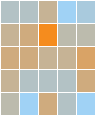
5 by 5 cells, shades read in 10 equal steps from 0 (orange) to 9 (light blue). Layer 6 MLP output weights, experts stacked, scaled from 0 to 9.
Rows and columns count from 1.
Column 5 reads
8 6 3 4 9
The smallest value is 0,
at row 2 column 3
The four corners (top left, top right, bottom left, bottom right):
7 8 6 9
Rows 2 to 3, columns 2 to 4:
4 0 6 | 4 5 5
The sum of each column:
27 31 21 34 30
